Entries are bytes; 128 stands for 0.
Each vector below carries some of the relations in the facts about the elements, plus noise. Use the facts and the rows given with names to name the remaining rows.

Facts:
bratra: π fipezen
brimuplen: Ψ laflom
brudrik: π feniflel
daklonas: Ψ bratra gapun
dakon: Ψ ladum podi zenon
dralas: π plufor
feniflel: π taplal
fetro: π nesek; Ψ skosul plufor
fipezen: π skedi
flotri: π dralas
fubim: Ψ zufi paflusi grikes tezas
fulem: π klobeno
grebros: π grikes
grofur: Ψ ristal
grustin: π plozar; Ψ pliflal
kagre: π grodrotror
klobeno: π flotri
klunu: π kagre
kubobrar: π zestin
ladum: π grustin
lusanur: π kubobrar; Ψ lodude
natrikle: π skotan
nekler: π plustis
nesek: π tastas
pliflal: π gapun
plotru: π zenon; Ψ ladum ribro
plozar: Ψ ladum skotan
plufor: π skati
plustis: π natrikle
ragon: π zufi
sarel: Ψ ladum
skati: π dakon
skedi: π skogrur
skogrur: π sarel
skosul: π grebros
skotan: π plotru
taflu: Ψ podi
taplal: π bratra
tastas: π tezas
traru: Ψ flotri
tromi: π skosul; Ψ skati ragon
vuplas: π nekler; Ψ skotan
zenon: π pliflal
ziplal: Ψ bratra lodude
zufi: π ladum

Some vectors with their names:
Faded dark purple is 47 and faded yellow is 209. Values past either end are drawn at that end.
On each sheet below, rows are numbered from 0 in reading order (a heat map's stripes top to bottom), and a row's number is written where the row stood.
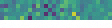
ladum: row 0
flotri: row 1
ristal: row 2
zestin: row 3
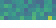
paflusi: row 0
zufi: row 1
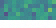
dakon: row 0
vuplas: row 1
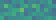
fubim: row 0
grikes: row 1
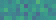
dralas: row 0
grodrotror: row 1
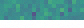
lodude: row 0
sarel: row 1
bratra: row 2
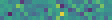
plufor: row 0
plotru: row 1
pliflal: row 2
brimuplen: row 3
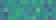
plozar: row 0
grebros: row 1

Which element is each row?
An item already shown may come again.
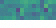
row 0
plotru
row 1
skotan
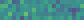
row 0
tromi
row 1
dralas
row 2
zenon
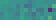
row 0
fulem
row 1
podi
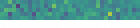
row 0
kagre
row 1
taflu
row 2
grodrotror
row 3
kubobrar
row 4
ribro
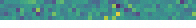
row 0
plotru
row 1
skosul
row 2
natrikle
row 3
zufi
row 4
pliflal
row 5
klunu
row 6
ragon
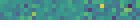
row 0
klobeno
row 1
tezas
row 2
zestin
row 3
laflom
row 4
traru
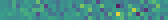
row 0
lusanur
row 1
kagre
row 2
taflu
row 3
skati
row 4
grustin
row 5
brimuplen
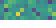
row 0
grofur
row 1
fetro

